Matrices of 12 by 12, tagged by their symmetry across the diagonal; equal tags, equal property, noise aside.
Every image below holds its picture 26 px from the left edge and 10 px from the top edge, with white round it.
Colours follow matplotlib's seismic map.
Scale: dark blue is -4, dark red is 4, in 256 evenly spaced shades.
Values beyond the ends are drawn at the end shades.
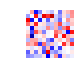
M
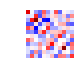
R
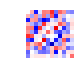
R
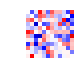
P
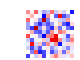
R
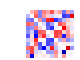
M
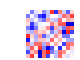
R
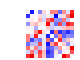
R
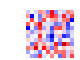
P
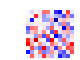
M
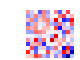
R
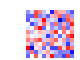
P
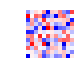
P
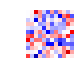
P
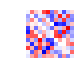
M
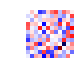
M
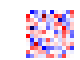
M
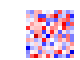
P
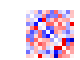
R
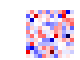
M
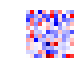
P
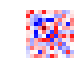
R
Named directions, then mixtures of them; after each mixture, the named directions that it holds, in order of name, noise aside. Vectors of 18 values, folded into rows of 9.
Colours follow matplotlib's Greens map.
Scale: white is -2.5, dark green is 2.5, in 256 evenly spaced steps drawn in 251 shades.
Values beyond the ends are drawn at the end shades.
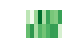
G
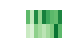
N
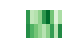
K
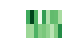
G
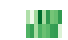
G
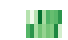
G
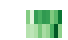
G, N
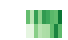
N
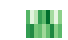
G, K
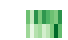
N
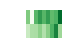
G, N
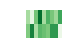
G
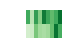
N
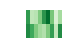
K
